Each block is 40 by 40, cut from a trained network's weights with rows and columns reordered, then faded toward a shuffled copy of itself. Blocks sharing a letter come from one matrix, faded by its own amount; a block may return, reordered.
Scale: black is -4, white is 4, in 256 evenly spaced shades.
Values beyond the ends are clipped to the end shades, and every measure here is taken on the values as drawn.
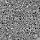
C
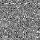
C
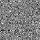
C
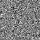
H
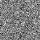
H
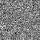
H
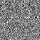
C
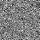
H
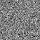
H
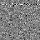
C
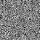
H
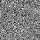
H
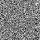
H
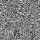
H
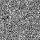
H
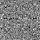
C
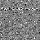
C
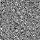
H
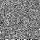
C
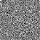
H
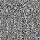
H
